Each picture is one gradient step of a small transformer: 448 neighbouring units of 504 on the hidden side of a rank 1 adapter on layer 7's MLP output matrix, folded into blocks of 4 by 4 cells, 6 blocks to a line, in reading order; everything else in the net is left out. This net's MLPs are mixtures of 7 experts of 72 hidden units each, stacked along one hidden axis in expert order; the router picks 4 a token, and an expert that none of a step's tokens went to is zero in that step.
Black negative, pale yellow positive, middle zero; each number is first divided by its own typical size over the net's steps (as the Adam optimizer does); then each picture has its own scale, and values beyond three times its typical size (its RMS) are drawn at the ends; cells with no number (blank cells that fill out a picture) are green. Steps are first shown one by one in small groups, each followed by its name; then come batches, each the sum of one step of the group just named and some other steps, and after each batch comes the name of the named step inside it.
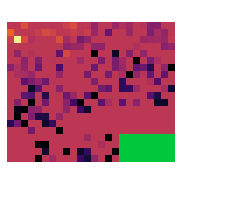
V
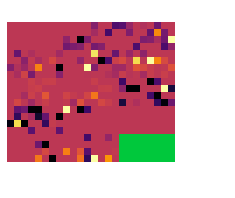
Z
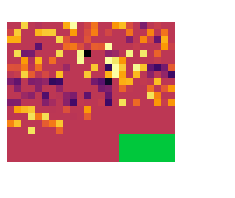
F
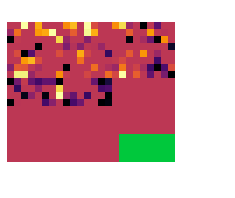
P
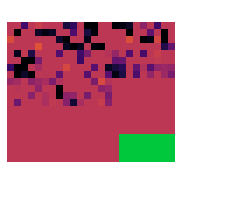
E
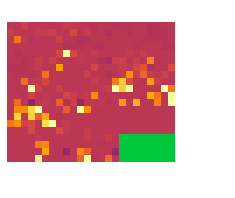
V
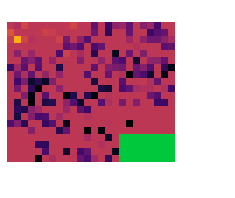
V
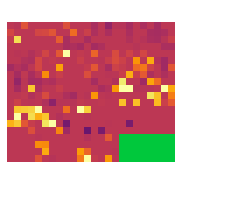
Z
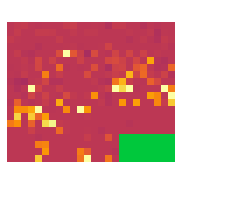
F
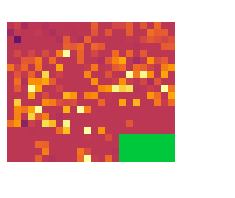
Z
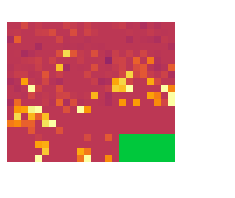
P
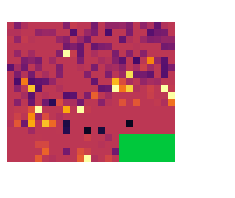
V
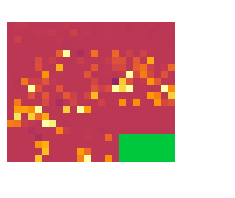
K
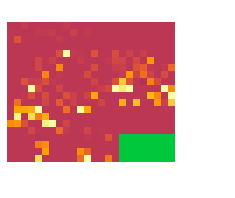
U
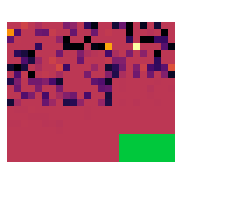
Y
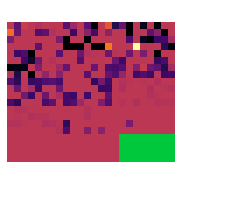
Y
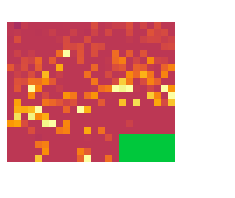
U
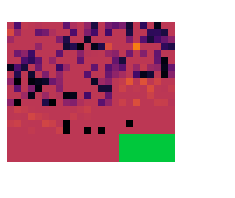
Y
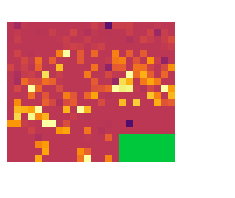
K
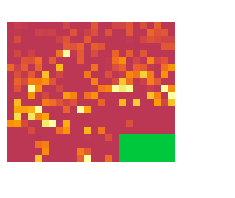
U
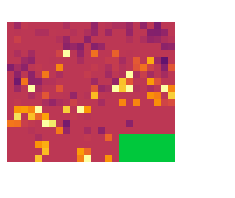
K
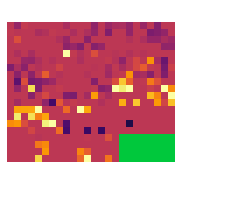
U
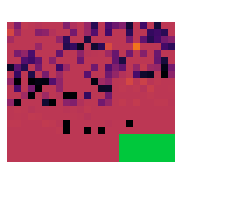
Y
